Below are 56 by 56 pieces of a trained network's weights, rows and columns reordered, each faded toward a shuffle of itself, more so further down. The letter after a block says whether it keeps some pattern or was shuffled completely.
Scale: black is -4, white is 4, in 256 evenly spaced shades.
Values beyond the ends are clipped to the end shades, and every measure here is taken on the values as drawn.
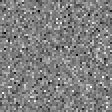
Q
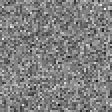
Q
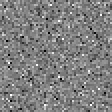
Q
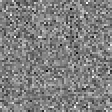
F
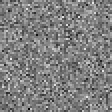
Q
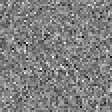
F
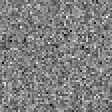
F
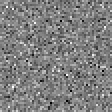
Q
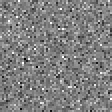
Q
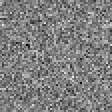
Q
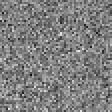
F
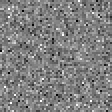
Q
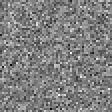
Q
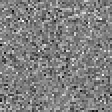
F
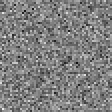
Q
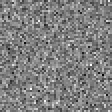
Q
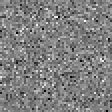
F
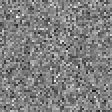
Q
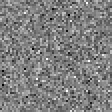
Q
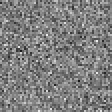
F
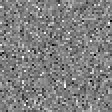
Q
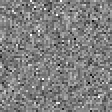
Q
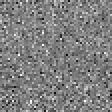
F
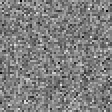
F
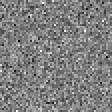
Q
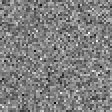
Q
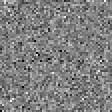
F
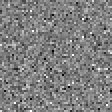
F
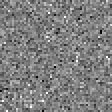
Q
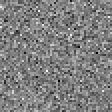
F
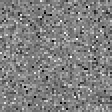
Q
